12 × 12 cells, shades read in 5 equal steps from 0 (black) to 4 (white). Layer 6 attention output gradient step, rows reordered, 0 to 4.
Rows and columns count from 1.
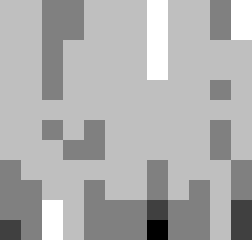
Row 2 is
3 3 2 2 3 3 3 4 3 3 2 4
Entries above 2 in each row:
9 9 11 11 10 12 9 9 9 6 3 3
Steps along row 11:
same up down down same same down up same up down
